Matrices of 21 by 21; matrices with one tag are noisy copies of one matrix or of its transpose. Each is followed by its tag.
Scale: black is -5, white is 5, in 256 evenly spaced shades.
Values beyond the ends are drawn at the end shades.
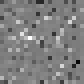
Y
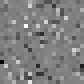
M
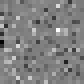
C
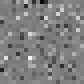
C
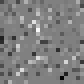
Y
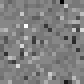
M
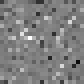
Y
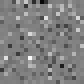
C
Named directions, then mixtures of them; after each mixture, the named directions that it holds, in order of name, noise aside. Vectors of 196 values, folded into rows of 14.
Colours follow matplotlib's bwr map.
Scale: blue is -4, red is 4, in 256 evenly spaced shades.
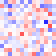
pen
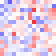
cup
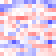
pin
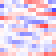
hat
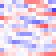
hat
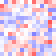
pen, pin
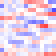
hat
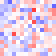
cup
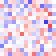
pen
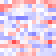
pin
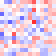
cup, pin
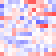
cup, hat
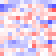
cup, pin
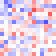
cup, pen
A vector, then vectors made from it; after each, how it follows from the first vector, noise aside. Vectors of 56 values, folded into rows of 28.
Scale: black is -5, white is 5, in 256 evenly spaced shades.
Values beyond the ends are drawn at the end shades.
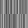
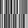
scaled up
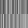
sign-scrambled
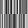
scaled up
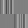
partly zeroed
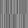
shrunk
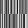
scaled up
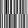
scaled up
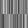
sign-scrambled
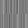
shrunk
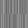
shrunk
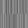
shrunk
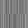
shrunk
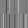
partly zeroed
